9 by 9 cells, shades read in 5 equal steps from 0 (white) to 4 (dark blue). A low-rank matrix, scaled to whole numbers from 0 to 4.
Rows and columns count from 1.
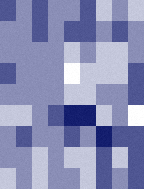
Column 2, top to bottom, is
2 2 2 2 2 1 3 2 2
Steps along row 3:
same same same down up down same up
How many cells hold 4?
3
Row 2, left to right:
2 2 3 2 3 3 2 3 2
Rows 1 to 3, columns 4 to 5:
2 2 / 2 3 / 2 1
